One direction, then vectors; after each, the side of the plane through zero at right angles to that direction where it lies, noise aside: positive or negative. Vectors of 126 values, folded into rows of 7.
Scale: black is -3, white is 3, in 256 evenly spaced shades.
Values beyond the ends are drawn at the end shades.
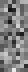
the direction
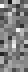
negative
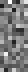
positive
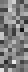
negative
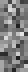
negative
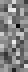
negative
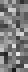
negative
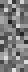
positive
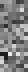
negative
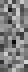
positive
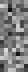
positive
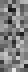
positive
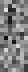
positive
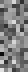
negative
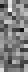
negative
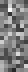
negative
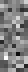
positive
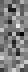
positive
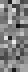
negative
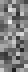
negative
